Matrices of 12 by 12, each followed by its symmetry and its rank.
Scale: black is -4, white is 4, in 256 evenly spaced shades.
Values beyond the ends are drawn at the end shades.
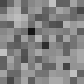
symmetric, full rank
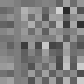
neither, rank two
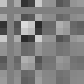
symmetric, rank one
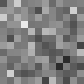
symmetric, full rank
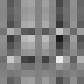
neither, rank one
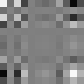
symmetric, rank one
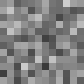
neither, full rank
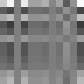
neither, rank one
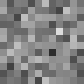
neither, full rank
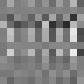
neither, rank two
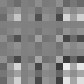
symmetric, rank one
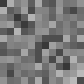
symmetric, full rank
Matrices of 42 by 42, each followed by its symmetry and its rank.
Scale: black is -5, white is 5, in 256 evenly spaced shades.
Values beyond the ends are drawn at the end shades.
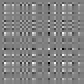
symmetric, rank one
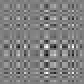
symmetric, rank one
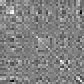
symmetric, rank five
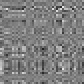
neither, rank three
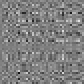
neither, rank three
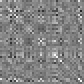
symmetric, rank five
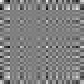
symmetric, rank one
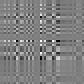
symmetric, rank one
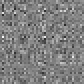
neither, rank five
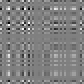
symmetric, rank one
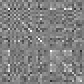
symmetric, rank five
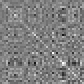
symmetric, rank five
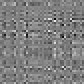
neither, rank three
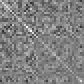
symmetric, rank five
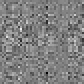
neither, rank five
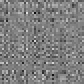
neither, rank five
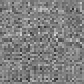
neither, rank five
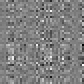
neither, rank three
